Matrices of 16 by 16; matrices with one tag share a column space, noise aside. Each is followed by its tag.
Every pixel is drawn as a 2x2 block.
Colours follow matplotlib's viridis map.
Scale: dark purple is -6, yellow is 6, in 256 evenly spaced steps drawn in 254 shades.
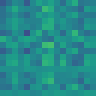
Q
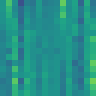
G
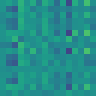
Q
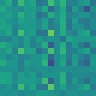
Q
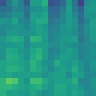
G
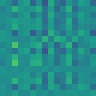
Q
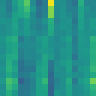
G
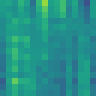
G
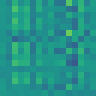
Q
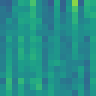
G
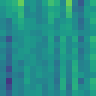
G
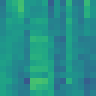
G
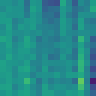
G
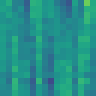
G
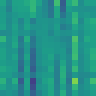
G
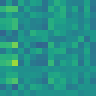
Q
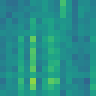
G
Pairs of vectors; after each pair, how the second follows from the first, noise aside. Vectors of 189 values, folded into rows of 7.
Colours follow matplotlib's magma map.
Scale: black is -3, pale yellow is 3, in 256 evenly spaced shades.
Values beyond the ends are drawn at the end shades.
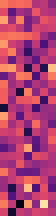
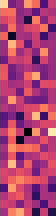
wrapped around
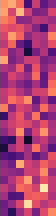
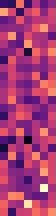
sign-scrambled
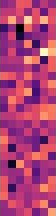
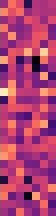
wrapped around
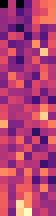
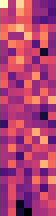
negated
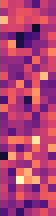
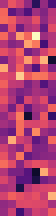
reversed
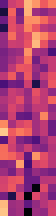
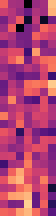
reversed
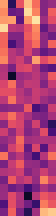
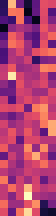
negated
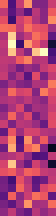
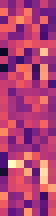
reversed
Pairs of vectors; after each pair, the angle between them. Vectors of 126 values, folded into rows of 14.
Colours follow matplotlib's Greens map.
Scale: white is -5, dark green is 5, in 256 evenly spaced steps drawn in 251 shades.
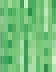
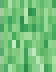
partly aligned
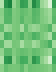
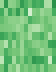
partly aligned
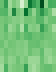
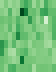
orthogonal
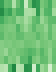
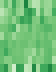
nearly opposite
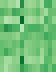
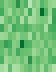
orthogonal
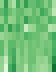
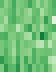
partly opposed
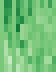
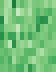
partly opposed
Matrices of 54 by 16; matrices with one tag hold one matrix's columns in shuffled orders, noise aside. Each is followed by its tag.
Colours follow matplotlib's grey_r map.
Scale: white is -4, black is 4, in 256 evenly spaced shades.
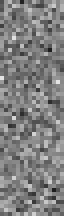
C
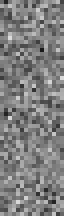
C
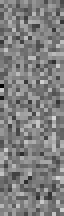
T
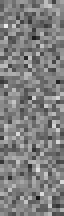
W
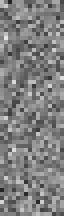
C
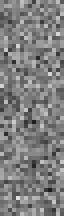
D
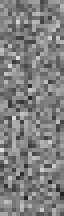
T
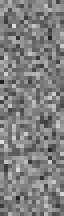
W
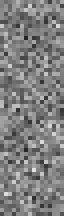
W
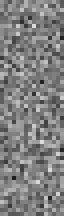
W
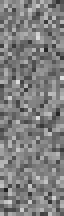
C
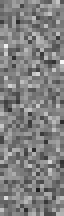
D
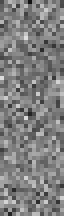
C
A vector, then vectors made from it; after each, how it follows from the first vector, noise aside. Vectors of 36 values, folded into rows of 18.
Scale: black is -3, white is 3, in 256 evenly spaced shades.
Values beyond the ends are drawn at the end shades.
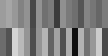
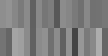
shrunk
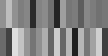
copied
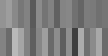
shrunk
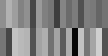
copied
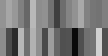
sign-scrambled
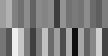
copied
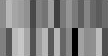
copied
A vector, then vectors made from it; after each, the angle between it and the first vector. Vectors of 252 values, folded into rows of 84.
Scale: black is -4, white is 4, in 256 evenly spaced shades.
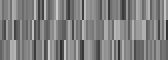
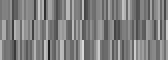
nearly opposite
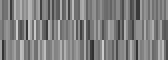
orthogonal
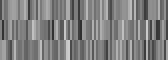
orthogonal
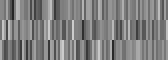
partly opposed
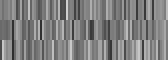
orthogonal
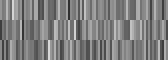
partly aligned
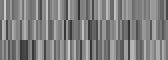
orthogonal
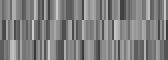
nearly parallel
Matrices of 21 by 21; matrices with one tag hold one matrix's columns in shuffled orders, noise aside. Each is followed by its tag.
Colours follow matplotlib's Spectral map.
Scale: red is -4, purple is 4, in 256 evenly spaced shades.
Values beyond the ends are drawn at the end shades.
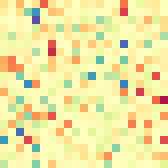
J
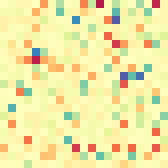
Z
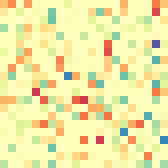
J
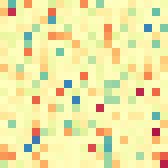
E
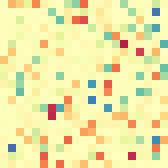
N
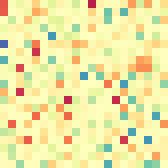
J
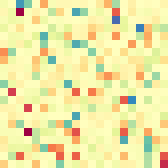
E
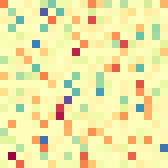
N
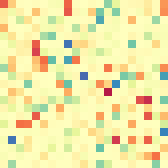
J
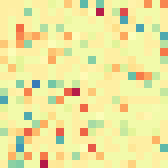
E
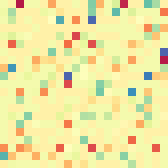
Z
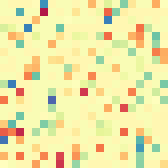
E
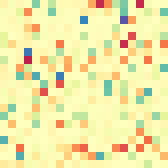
Z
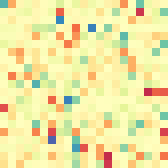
E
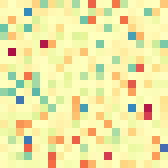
N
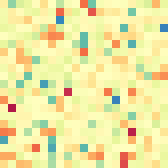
E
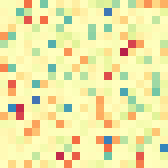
N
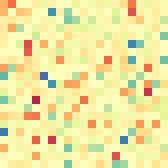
J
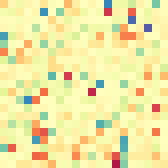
E
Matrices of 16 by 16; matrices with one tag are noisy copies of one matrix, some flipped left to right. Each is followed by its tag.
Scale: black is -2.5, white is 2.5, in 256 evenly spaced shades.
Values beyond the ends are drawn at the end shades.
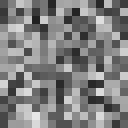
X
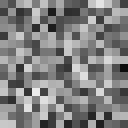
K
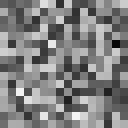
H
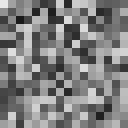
H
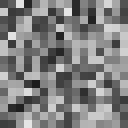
X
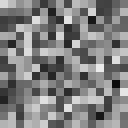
H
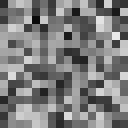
X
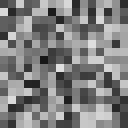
X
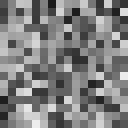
X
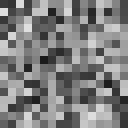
X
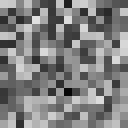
H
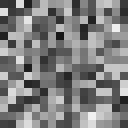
X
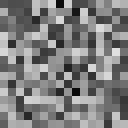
H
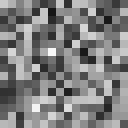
H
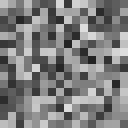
H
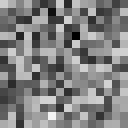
H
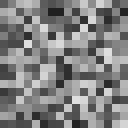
K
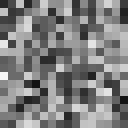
X
